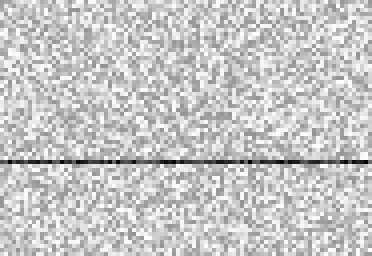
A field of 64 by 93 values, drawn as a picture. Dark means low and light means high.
Row 41 stands out from the rest. The values are skewed, with a long tail toward low values. Neither half mirrors the other. No overall slope runs across the table. On average the colour sits 80% of the way up the scale. There are no regular stripes.
